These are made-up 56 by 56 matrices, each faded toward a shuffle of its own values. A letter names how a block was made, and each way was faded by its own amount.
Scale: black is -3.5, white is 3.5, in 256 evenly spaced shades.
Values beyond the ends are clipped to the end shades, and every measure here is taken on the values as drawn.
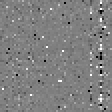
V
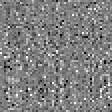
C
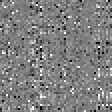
V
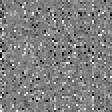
V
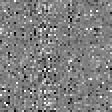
V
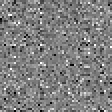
C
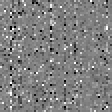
V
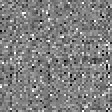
C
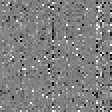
V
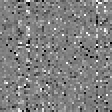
V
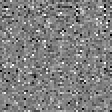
C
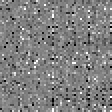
V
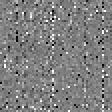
V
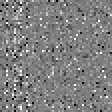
V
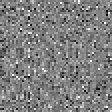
C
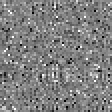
C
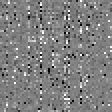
V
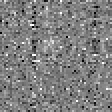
C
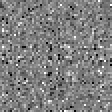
C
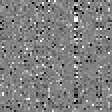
V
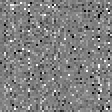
V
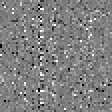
V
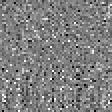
C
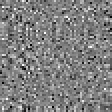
C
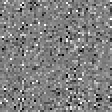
V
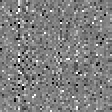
V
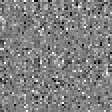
C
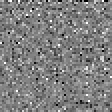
C
